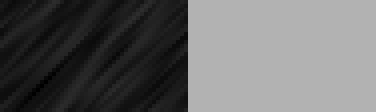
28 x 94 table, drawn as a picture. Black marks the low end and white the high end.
The table splits into one row of 2 panels. Panel 1,1: very low, slanting up to the right, faint in contrast. Panel 1,2: high, flat.
